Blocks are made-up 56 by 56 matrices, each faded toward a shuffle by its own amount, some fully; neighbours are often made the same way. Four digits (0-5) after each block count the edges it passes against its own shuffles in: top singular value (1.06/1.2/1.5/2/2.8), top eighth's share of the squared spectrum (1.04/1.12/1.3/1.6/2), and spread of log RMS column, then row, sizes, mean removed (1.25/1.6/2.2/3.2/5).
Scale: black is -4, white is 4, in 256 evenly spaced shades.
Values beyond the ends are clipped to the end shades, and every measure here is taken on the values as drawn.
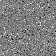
0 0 0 0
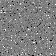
0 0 0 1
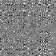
4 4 2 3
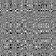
4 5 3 3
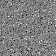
1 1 0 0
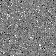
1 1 0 0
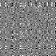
4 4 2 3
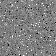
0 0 0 0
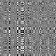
5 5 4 3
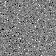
2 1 0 0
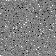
2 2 0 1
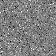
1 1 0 0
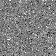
2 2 0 0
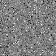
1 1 0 0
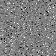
3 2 0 0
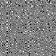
4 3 2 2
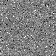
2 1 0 0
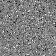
1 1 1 0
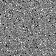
0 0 0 0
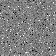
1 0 0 0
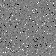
1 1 0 0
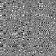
4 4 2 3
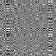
5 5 3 3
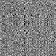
4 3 2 2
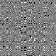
4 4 3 2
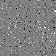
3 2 1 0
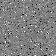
2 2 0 0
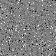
2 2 0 1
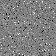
0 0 0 0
